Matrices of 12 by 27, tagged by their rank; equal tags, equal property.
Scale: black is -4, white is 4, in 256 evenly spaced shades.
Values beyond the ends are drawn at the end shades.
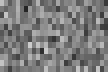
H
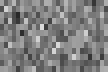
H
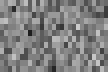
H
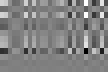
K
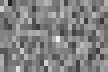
H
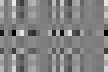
K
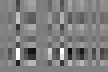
K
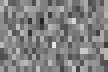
H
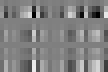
K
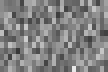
H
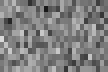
H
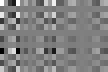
K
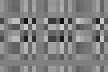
K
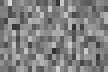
H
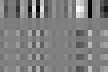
K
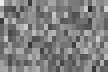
H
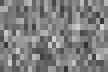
H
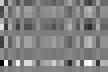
K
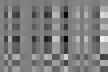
K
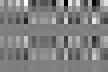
K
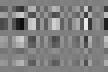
K
